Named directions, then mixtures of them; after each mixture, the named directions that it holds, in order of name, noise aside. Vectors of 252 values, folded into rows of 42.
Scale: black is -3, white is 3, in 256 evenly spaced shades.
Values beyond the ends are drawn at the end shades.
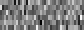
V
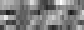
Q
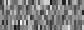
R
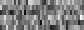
Q, V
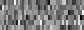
R, V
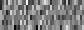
R, V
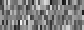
R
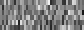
R, V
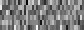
R, V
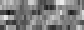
Q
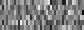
R, V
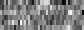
Q, R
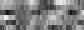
Q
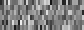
R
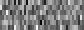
R, V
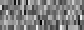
V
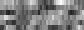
Q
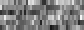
Q, V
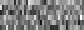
Q, V
